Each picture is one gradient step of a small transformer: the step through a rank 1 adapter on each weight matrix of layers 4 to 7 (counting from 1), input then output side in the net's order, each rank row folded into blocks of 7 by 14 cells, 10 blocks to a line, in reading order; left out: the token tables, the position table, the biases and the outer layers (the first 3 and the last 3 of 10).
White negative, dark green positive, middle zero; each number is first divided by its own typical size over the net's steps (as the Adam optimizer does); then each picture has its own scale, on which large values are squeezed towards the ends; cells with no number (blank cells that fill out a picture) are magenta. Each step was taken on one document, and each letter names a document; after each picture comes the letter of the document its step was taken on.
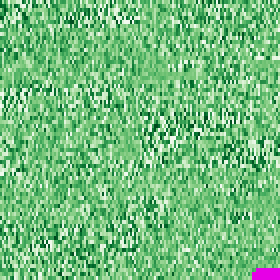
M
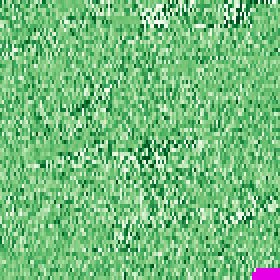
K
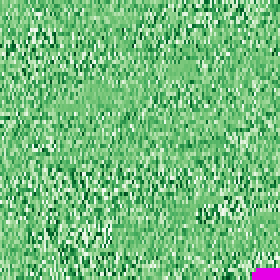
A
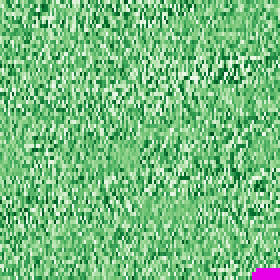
A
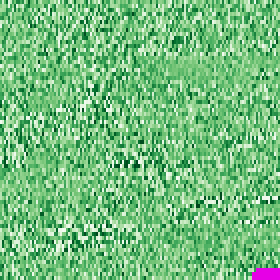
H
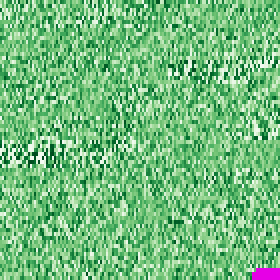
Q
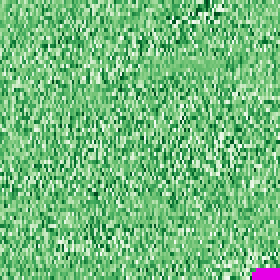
H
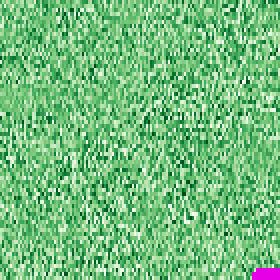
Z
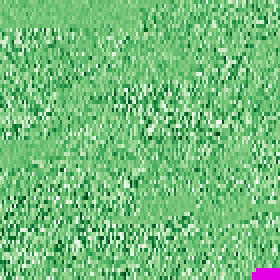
K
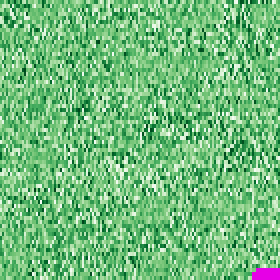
K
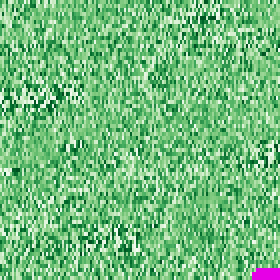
M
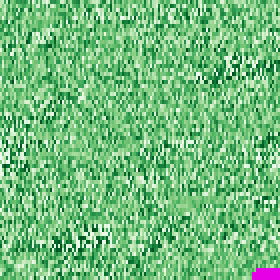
M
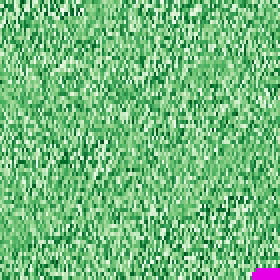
M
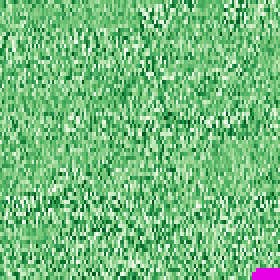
Z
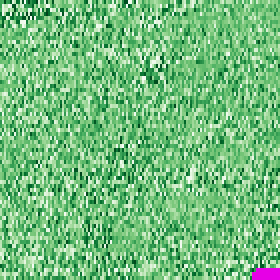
A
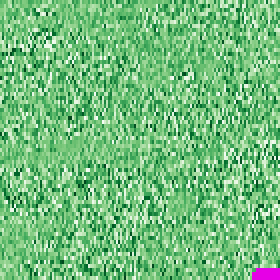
K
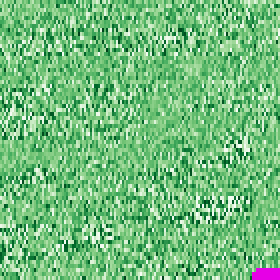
H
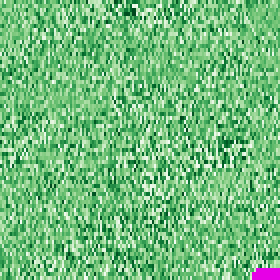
Z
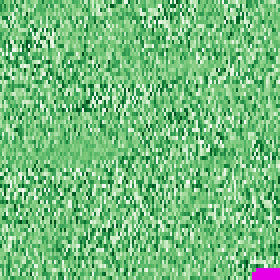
K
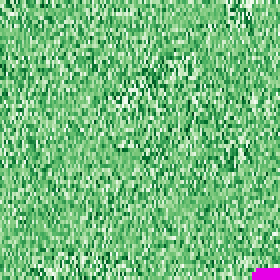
A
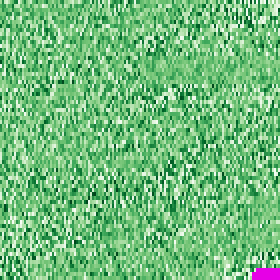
H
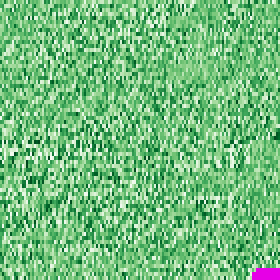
Z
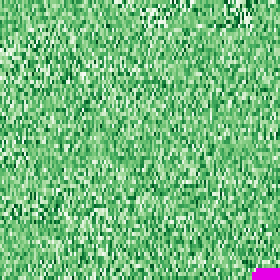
Z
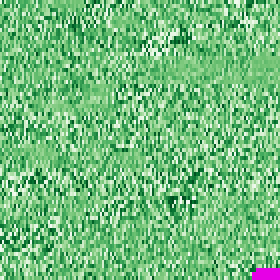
Q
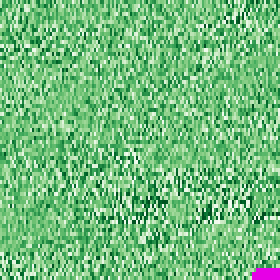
A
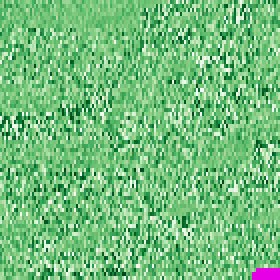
K
